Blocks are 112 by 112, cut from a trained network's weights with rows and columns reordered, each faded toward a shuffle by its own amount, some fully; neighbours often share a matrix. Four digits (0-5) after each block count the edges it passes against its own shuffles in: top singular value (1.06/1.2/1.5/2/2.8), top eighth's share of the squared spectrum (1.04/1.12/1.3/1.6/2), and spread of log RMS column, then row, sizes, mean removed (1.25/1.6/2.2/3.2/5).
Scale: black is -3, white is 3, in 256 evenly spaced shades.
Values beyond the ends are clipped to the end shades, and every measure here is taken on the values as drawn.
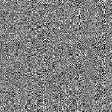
4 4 4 2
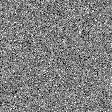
0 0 0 0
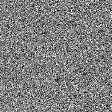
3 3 2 1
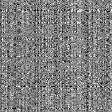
4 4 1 4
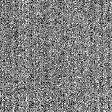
3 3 0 2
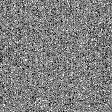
2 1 0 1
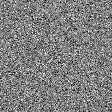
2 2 0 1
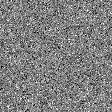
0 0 0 0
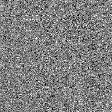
3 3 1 2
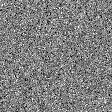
0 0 0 0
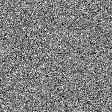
0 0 0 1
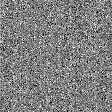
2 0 0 0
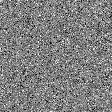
0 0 0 0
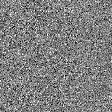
2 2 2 0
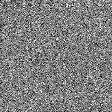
2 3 1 2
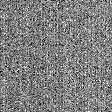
3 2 0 2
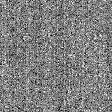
3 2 0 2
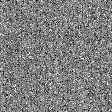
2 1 0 0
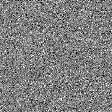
2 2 1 1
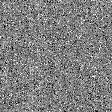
1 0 0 0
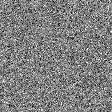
1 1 0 0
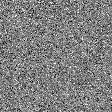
1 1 0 0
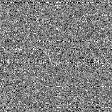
3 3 1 3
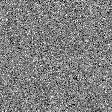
1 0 0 0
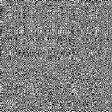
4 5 3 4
